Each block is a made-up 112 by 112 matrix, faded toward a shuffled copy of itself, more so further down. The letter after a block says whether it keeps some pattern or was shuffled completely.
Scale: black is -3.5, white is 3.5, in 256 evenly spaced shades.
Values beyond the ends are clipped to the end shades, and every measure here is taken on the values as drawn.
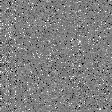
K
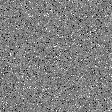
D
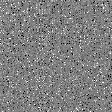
K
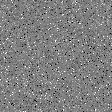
D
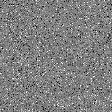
K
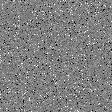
D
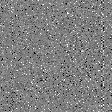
K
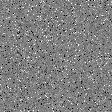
D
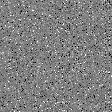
K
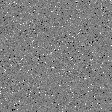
D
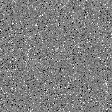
K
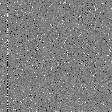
K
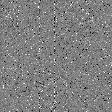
K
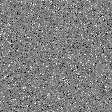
D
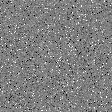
D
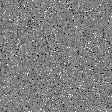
D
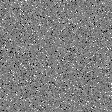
D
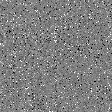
K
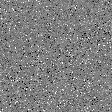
D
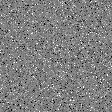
D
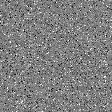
K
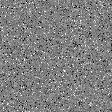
K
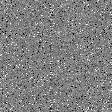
K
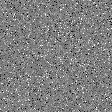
D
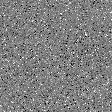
D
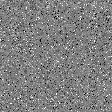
K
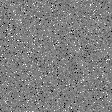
D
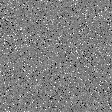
D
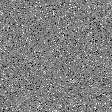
D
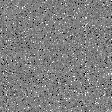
K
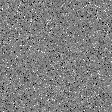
D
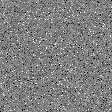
D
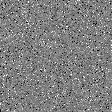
D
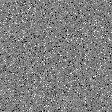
K
